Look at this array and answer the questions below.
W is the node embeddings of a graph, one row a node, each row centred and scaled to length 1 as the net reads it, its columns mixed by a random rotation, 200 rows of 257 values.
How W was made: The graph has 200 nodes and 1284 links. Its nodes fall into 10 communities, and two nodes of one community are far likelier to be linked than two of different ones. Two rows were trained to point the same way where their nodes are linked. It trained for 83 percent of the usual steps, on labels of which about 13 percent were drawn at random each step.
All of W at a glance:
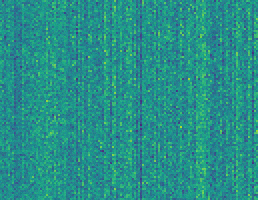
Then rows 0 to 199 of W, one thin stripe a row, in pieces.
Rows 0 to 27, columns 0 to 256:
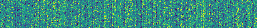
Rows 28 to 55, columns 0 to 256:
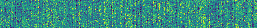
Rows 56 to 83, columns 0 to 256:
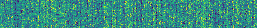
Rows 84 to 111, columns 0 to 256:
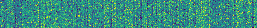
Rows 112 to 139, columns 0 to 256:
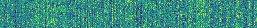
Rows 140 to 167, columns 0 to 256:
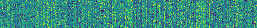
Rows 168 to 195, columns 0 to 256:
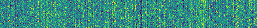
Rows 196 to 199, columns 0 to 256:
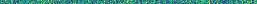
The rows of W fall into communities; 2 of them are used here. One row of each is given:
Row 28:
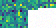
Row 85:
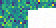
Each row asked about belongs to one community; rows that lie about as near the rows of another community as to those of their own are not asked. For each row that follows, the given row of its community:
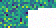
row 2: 85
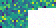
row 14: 85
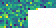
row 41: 28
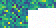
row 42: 85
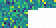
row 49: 85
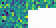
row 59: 85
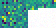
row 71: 85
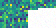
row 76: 28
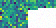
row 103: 28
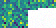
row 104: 85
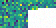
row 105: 28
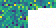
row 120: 28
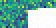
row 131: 28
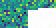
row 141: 85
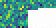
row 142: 28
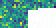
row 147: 85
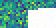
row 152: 28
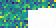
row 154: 85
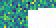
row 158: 85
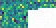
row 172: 28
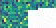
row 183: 85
